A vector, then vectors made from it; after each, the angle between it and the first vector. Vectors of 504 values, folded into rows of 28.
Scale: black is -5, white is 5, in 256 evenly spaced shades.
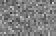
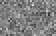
orthogonal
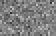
nearly parallel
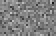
nearly opposite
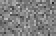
nearly opposite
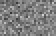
nearly parallel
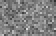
orthogonal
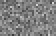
nearly parallel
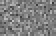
nearly opposite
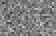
partly aligned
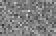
partly opposed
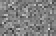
partly opposed
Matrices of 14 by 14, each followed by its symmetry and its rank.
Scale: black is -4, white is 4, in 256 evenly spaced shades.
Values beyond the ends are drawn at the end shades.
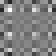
symmetric, rank one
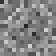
symmetric, full rank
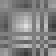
symmetric, rank one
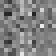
neither, rank three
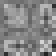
symmetric, rank two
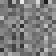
neither, rank three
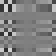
neither, rank one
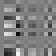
neither, rank one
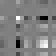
symmetric, rank one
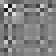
symmetric, rank two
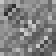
symmetric, full rank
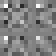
symmetric, rank two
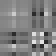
symmetric, rank one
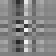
neither, rank one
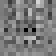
neither, rank three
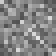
symmetric, full rank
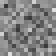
symmetric, full rank
